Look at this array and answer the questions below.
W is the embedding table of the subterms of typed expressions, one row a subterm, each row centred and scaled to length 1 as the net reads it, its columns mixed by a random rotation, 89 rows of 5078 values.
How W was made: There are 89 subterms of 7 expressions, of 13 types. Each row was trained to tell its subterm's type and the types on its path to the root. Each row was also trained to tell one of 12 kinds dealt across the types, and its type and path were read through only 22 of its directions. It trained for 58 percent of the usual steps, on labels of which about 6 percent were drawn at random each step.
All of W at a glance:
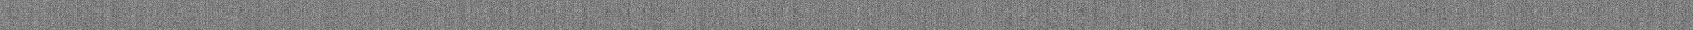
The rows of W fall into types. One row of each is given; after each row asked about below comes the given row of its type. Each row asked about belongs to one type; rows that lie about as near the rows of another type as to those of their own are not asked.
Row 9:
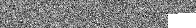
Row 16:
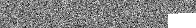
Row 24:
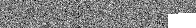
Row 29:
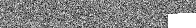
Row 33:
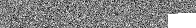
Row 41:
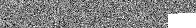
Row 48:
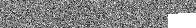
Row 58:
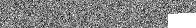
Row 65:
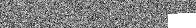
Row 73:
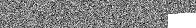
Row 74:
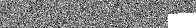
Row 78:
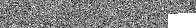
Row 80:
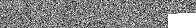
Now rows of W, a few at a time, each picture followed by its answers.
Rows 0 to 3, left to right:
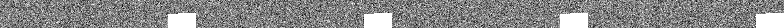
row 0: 48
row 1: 33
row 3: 41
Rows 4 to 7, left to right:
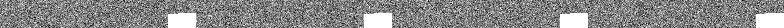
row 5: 48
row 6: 78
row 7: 73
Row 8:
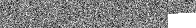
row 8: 74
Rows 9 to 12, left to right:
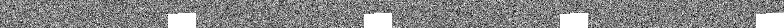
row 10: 24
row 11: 24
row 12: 41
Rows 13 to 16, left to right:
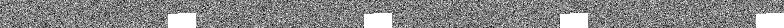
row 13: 74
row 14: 16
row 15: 24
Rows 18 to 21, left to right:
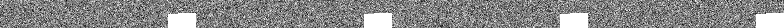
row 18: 80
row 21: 73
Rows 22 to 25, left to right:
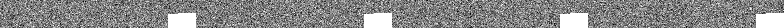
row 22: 73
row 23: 80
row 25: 78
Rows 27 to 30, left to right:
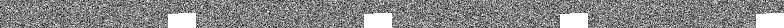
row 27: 73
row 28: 9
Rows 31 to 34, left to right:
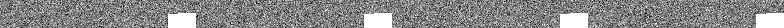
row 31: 24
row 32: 29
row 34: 24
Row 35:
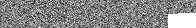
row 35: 29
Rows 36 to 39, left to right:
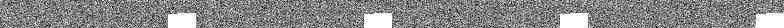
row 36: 9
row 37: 33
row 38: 24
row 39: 48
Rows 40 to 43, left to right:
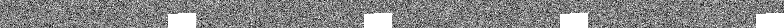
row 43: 24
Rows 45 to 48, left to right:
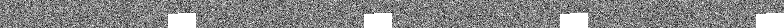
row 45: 73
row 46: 48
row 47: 78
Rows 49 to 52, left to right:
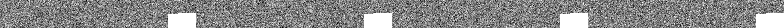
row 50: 29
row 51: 58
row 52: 16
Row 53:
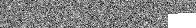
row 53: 65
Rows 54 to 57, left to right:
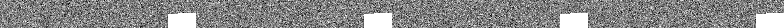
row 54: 29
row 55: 33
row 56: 74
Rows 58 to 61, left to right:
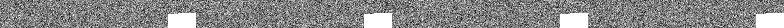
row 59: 73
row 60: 78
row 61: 16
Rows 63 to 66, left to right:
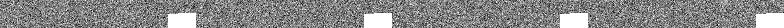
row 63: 16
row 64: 9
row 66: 58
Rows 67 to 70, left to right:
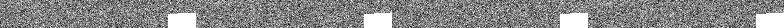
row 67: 80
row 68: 41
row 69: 80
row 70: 41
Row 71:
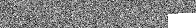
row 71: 33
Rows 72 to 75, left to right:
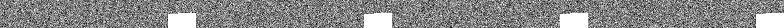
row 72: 33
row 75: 33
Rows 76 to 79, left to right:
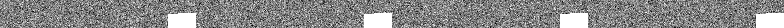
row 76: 58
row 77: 78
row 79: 29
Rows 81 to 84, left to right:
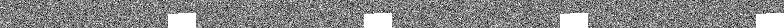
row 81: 58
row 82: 78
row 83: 33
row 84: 29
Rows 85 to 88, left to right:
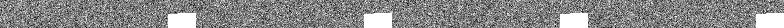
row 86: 80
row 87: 78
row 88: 80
